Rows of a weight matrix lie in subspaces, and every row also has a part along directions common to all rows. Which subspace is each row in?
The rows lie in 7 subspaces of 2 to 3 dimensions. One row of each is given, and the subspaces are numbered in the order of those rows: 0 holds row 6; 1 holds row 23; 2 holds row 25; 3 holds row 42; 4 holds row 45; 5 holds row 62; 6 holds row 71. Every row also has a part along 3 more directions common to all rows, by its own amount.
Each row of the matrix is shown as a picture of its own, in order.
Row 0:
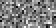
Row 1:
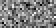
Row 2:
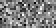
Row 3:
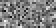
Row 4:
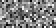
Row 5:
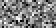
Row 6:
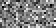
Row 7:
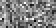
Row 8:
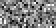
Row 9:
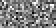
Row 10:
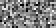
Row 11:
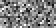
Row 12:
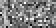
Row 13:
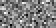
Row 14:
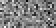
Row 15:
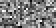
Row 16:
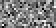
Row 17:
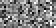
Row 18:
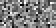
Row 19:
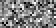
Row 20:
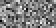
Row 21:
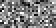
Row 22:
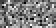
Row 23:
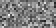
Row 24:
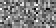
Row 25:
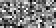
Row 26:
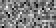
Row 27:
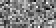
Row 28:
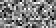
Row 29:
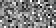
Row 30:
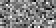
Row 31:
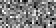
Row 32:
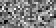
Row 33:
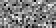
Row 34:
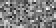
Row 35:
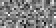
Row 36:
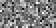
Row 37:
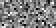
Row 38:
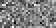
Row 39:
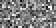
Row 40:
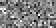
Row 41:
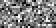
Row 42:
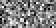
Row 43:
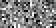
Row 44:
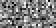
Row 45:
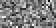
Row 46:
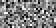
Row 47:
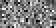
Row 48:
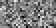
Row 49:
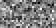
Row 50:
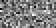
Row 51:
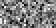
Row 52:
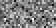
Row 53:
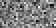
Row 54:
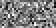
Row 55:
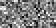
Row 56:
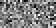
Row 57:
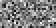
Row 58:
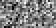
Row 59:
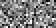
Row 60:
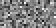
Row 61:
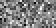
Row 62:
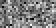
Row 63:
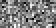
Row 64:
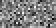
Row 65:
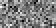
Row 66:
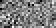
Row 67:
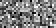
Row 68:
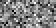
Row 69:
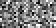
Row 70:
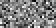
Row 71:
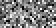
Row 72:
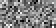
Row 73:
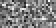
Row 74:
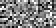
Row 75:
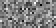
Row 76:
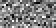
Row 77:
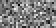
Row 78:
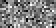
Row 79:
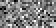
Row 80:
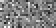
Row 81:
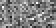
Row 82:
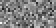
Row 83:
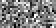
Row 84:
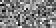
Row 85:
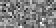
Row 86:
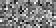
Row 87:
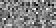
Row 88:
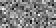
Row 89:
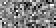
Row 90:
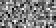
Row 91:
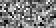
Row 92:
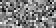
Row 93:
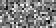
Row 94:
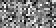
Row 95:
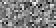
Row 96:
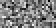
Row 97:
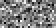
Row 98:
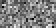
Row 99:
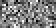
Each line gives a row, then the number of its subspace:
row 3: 2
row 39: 4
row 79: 6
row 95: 0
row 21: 4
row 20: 0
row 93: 1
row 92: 2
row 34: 2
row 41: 3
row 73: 4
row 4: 6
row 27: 2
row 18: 1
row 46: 6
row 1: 0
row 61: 3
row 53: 0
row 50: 4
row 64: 4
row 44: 4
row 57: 4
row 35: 1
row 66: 4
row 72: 5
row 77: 1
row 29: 6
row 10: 1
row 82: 2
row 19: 0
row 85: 2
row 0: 1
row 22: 5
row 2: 3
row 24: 1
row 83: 5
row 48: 6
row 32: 2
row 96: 4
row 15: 2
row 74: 0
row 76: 3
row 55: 6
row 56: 6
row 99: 5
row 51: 3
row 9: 0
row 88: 6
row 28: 3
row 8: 3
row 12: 5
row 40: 6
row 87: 1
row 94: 0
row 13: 6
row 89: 0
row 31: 6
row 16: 1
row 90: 1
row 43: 5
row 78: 5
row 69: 0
